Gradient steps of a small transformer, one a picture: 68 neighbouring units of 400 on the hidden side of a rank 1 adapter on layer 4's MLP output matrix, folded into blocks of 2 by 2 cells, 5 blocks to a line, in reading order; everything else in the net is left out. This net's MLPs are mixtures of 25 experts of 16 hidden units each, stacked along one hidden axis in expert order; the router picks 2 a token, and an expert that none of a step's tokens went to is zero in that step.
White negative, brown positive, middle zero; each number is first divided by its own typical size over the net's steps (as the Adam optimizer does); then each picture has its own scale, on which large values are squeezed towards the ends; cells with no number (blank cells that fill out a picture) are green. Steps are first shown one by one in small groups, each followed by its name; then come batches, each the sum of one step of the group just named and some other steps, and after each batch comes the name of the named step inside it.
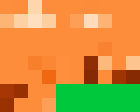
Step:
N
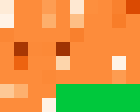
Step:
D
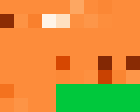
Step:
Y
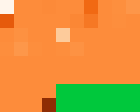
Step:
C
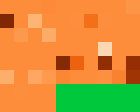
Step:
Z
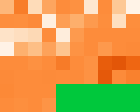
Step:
Y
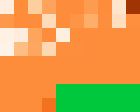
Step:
C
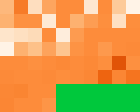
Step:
N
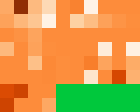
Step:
N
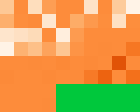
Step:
C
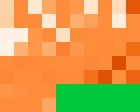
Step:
D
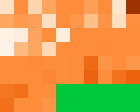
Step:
N
